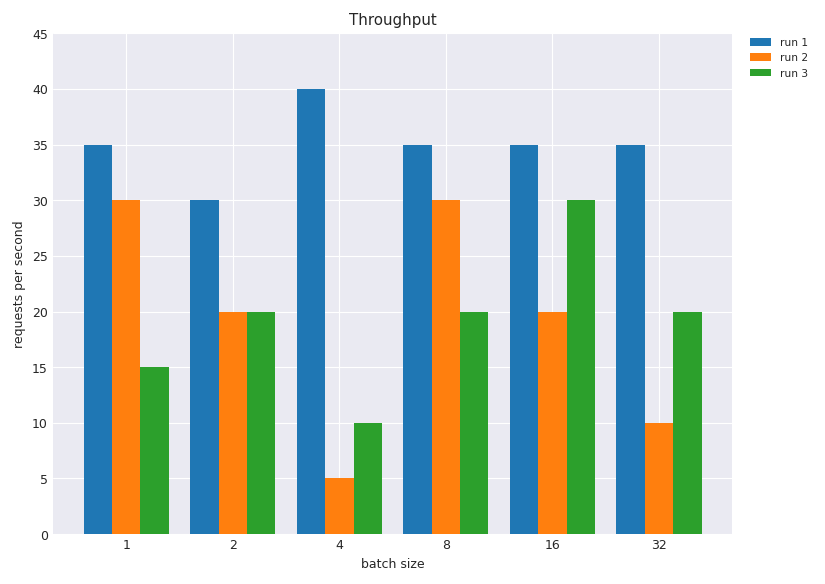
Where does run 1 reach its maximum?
4
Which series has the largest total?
run 1
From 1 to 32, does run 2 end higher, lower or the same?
lower
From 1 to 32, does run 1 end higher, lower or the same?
the same
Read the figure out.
Title: Throughput
x-axis: batch size, ticks 1 2 4 8 16 32
y-axis: requests per second, ticks 0 5 10 15 20 25 30 35 40 45
Legend: run 1, run 2, run 3
Values:
run 1: 35 30 40 35 35 35
run 2: 30 20 5 30 20 10
run 3: 15 20 10 20 30 20
